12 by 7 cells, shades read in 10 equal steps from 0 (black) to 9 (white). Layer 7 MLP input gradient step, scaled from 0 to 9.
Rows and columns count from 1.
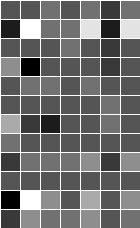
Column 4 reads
3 4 4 3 3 3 3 3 4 3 3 4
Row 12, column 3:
4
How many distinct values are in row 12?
4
